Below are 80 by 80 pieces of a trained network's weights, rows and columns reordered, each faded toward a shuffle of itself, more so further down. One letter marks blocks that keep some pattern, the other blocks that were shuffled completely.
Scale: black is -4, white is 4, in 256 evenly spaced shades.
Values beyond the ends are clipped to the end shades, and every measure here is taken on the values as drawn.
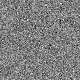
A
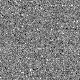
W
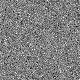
A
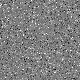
A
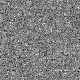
W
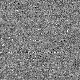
W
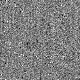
W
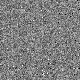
W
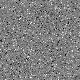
A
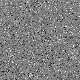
A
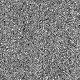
W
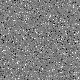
A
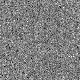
W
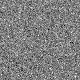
A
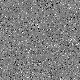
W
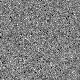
A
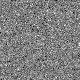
A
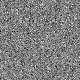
W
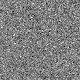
A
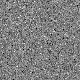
W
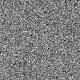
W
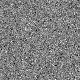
A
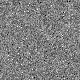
A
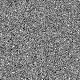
A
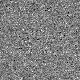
W
